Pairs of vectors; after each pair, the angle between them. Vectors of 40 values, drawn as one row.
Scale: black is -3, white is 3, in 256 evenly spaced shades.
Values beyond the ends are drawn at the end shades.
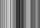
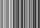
partly aligned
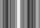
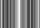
nearly parallel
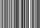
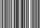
nearly parallel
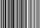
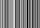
partly opposed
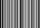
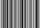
orthogonal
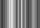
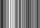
nearly parallel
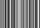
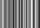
orthogonal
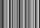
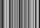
nearly parallel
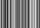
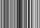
partly aligned
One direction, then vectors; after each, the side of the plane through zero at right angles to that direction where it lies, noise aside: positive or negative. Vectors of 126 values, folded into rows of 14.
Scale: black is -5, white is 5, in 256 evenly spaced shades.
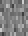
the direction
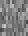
negative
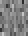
negative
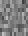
negative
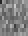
positive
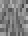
negative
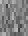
negative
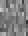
negative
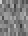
negative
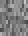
negative
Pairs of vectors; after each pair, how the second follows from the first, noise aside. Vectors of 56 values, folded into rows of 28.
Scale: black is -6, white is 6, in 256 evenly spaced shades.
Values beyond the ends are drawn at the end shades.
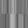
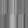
copied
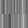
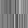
shuffled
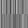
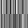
scaled up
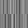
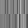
shuffled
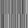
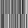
scaled up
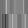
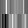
scaled up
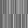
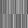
copied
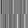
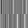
copied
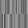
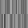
copied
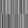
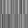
copied
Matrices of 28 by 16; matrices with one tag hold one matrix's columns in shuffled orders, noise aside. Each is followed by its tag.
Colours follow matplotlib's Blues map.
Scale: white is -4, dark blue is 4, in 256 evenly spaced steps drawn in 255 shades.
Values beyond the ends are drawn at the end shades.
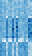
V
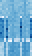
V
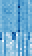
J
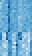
J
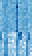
J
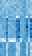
V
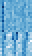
J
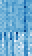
J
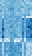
V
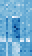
V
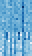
J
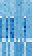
V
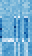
V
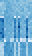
V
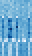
V
